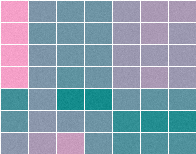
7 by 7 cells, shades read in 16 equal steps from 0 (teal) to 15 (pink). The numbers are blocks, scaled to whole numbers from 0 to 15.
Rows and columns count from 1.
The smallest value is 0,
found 2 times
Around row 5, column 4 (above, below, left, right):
6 6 0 6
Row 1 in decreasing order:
15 10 10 9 7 6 6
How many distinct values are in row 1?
5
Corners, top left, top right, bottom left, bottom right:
15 10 8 4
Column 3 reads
6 6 6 5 0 7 12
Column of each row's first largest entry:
1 1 1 1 2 2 3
